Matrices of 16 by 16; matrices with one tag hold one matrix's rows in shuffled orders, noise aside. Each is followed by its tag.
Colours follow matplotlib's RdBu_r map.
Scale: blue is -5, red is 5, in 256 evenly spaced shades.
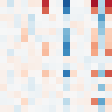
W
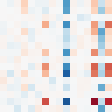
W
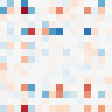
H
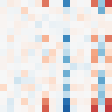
W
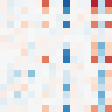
W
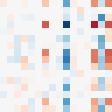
W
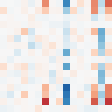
W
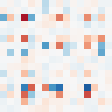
H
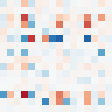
H
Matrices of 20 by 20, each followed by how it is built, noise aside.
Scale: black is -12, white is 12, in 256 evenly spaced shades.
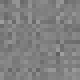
low rank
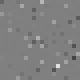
sparse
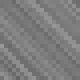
Toeplitz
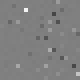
sparse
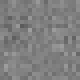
low rank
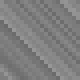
Toeplitz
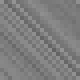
Toeplitz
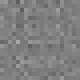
low rank
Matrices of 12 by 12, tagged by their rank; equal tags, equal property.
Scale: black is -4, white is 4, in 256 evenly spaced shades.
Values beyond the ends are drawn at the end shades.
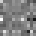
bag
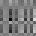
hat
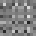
bag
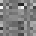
bag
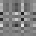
hat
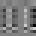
hat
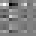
hat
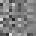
bag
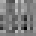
bag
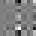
hat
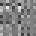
bag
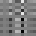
hat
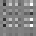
hat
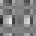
hat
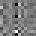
bag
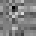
bag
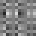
hat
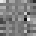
bag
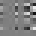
hat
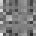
bag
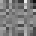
bag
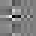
hat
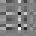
hat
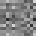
bag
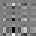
hat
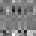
bag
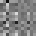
bag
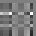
hat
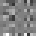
bag
